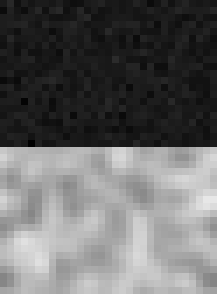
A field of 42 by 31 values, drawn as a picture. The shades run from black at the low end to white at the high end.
The table splits into 2 rows of 1 panel. Panel 1,1: very low, fine-grained, faint in contrast. Panel 2,1: high, blotchy.
